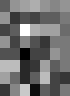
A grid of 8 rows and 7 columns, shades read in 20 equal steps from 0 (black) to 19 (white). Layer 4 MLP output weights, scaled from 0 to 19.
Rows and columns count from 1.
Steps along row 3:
up up down down same down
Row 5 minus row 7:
-6 -2 -3 -2 -9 6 5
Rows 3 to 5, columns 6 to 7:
12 8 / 9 9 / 11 9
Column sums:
70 65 68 54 72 66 68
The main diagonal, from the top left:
7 4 19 6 5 7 4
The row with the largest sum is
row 3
